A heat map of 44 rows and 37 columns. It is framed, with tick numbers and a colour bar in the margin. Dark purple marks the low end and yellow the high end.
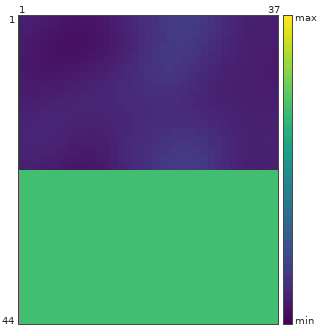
The table splits into 2 rows of 1 panel. Panel 1,1: very low, smooth, faint in contrast. Panel 2,1: high, flat.
